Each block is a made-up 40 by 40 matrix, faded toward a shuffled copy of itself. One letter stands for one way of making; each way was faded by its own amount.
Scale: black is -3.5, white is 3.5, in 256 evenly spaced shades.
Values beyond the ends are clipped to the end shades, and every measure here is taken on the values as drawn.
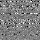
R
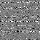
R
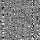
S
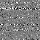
R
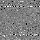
R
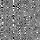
S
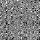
S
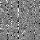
S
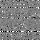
R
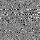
R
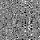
S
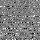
R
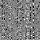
S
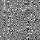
S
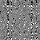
S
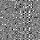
S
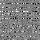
R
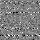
R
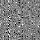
S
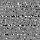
R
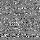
R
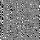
S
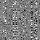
S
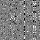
S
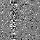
S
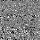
R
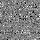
R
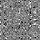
S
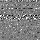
R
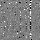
S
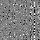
S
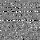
R
